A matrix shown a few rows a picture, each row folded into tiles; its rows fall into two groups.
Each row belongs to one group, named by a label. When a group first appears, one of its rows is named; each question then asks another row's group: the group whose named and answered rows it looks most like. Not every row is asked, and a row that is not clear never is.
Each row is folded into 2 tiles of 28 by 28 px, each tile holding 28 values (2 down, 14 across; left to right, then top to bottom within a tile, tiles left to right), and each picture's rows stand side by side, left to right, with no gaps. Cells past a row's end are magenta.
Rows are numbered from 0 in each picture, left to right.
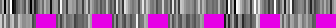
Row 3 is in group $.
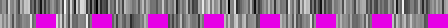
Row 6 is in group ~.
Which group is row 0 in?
~
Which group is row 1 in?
~
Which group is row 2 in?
$
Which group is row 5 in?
~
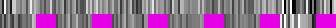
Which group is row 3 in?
$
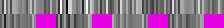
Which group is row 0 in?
$
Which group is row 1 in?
$
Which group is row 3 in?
$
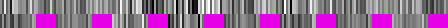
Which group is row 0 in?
$
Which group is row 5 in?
$
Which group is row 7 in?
~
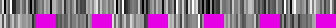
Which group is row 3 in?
~
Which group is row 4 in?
~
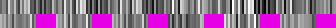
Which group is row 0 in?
~
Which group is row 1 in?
~
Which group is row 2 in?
~
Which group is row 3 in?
$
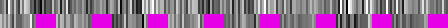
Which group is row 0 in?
~
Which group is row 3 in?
~
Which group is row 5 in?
$
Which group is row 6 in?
$
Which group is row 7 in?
$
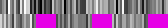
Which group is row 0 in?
~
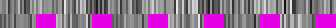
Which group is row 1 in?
~
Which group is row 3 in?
~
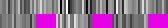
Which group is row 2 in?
$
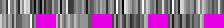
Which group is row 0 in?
~
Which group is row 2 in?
$
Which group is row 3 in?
$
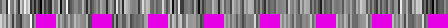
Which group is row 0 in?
~
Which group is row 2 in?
$
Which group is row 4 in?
~
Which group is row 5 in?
~
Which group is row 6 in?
~
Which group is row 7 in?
~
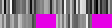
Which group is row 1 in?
~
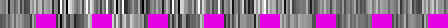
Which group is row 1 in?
$
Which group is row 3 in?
$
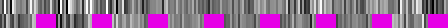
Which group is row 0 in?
$
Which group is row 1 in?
$
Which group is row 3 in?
~
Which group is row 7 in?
~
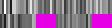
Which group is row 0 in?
$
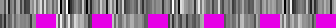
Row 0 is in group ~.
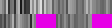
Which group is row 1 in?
$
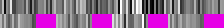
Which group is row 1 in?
~
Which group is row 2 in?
~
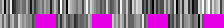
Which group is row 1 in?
$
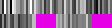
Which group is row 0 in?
$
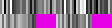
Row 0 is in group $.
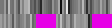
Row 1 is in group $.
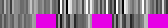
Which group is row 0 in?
$
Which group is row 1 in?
$
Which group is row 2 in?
$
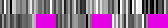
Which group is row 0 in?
$
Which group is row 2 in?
~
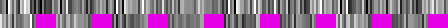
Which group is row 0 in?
~
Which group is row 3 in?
$
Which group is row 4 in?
$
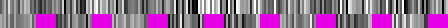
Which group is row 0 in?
~
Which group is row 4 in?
$
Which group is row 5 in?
~
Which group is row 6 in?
$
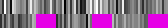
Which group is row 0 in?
$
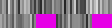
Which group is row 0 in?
~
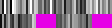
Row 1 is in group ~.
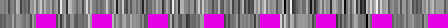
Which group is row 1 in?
$
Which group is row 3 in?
$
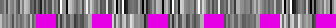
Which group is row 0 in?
~
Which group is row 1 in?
$
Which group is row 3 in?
$
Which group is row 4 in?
$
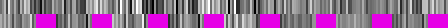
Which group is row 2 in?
~
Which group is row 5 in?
$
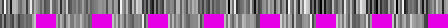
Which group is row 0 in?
$
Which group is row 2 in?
~
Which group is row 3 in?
~
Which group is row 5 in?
~
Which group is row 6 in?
~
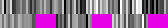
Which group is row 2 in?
~
